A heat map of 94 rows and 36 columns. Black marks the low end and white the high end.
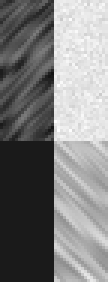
The table splits into 2 rows of 2 panels. Panel 1,1: low, slanting up to the right. Panel 1,2: very high, fine-grained, faint in contrast. Panel 2,1: very low, flat. Panel 2,2: high, slanting down to the right.
